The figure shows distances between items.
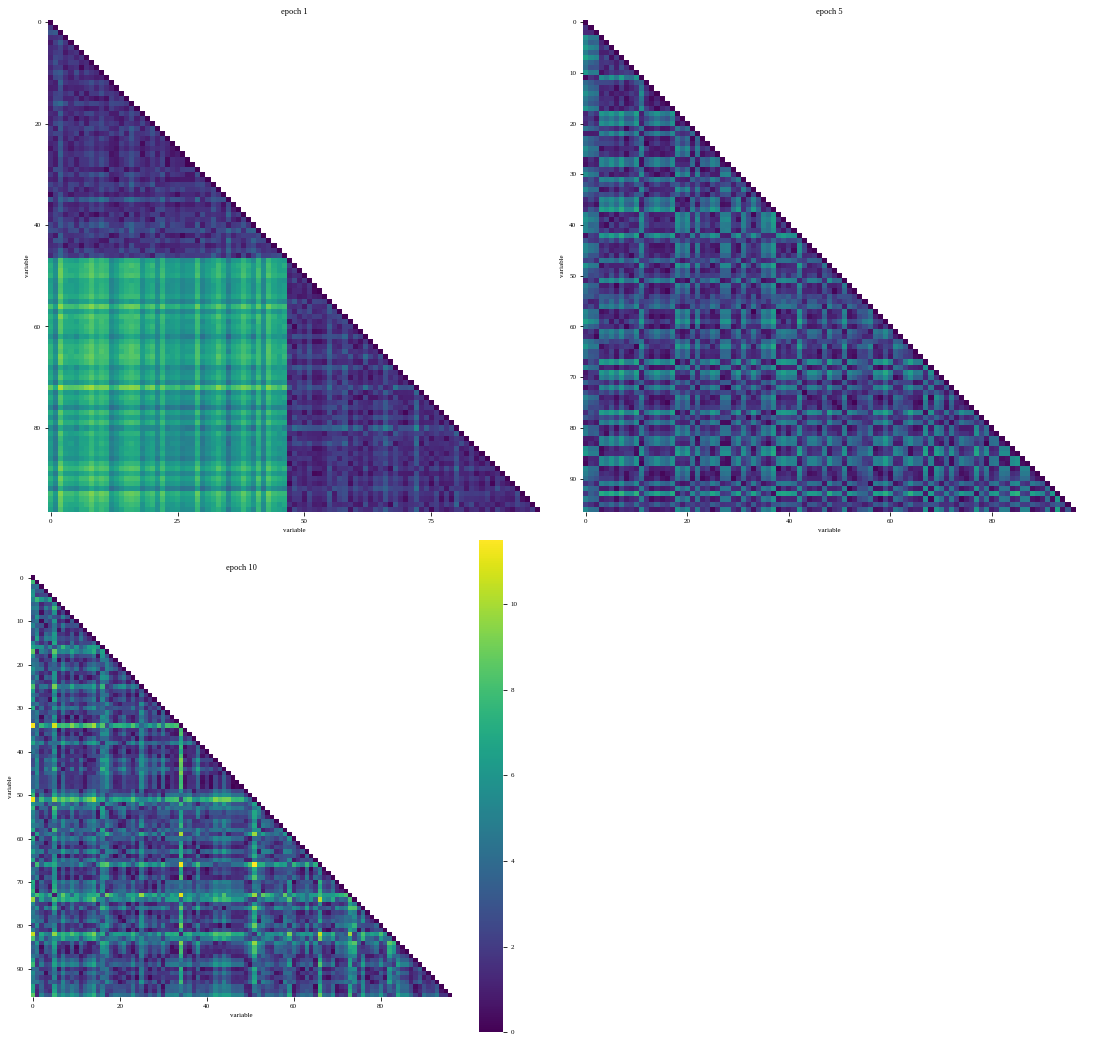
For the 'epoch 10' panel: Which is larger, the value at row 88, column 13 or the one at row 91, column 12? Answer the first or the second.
the first
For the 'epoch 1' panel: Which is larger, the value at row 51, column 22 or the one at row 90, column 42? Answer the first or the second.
the first
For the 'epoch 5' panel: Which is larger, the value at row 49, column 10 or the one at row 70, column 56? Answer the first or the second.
the first
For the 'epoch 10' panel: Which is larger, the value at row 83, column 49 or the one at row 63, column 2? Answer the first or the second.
the second
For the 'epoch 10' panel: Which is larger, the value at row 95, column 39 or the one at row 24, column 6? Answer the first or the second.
the first
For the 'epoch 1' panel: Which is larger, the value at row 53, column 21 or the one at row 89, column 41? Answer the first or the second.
the second
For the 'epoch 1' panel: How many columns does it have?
97
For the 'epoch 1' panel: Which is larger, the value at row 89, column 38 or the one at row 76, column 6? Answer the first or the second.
the first
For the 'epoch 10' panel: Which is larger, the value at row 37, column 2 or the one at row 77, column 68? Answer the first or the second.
the first
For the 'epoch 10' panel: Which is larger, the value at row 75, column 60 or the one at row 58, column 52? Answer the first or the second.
the second
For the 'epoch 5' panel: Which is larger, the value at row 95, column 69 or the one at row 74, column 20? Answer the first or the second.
the second
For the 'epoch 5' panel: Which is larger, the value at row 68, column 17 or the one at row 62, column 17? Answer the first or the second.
the second
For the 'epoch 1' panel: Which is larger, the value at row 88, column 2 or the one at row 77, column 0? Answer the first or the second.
the first
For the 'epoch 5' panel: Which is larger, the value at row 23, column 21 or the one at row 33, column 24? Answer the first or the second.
the second
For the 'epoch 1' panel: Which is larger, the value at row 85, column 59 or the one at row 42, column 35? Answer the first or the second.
the second
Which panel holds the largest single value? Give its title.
epoch 10
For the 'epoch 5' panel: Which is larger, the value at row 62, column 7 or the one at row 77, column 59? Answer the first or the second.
the second
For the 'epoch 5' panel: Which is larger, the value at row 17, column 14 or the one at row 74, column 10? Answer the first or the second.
the second
